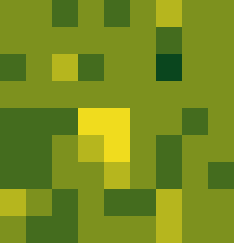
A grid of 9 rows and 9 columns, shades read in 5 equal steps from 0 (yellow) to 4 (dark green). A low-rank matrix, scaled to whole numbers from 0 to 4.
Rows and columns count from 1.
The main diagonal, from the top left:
2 2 1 2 0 2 3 2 2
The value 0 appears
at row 5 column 4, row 5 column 5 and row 6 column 5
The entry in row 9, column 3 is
3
